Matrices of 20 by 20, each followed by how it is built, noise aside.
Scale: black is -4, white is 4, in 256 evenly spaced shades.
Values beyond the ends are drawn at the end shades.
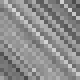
Toeplitz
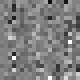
uneven columns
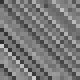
Toeplitz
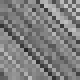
Toeplitz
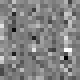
uneven columns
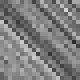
Toeplitz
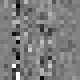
uneven columns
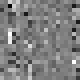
uneven columns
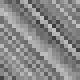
Toeplitz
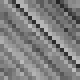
Toeplitz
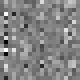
uneven columns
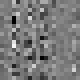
uneven columns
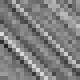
Toeplitz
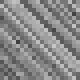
Toeplitz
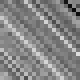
Toeplitz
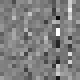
uneven columns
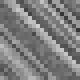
Toeplitz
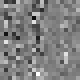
uneven columns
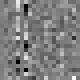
uneven columns
